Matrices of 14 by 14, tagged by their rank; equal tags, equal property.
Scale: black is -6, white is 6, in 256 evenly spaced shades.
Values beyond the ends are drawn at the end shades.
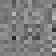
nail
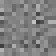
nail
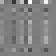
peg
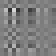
peg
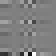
peg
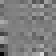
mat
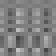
peg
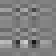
peg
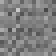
nail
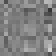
mat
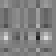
peg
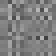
mat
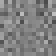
nail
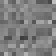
nail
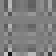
peg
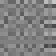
mat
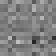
nail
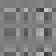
peg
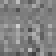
nail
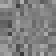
nail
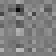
mat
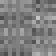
mat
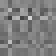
mat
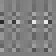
peg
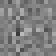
nail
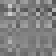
mat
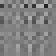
mat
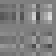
peg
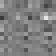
mat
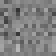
nail
